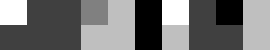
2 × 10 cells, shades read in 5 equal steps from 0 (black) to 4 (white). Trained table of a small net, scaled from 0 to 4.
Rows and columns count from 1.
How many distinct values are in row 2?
3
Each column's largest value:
4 1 1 3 3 0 4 1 1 3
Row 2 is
1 1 1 3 3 0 3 1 1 3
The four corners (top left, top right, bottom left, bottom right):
4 3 1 3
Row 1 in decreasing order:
4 4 3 3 2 1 1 1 0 0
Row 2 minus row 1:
-3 0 0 1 0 0 -1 0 1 0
